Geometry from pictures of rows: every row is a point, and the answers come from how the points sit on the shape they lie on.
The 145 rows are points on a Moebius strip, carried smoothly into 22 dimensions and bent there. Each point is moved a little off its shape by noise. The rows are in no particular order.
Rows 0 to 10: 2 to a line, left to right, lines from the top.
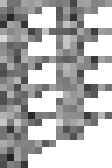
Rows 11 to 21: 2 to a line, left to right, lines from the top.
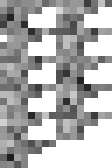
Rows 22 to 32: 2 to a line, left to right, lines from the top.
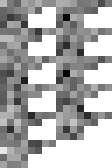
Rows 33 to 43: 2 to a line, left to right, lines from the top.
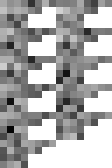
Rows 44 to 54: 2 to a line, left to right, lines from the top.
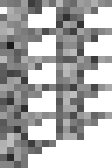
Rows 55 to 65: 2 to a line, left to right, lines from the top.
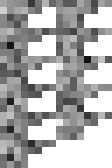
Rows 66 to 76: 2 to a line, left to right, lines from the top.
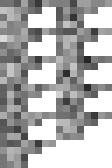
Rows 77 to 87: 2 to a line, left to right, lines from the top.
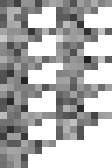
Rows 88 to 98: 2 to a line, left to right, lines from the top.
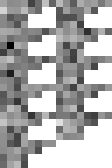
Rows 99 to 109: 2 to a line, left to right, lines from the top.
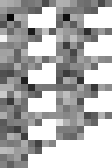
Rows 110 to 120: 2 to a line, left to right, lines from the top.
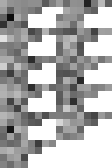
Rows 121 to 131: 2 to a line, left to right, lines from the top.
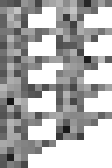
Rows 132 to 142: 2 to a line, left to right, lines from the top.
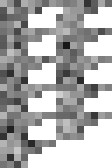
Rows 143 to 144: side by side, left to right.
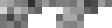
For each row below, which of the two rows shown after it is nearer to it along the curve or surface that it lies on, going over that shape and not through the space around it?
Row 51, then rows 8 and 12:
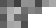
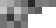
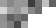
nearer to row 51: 12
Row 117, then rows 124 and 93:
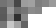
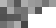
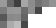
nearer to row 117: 124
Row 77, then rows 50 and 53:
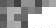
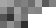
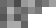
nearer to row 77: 53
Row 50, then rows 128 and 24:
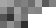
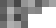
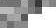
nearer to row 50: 128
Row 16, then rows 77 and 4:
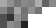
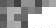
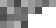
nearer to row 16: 4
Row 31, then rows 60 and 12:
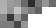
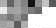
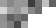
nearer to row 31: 12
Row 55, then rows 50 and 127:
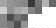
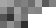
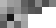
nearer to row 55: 127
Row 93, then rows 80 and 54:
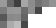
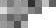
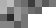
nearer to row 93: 80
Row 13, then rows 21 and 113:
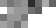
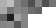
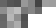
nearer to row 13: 113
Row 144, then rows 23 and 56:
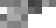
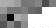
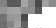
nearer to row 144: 56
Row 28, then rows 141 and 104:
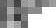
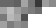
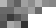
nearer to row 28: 104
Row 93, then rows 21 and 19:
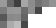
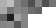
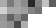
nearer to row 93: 19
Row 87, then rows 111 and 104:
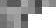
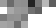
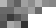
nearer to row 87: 111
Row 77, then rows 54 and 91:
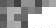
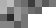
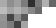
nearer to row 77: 91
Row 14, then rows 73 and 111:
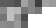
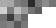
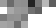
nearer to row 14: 111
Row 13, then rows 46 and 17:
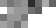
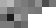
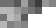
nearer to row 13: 17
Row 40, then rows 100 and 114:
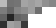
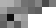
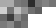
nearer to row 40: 100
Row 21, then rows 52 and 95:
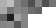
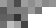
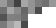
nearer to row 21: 52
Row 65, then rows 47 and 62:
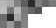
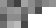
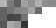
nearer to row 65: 62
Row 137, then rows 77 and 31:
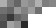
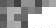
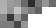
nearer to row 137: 77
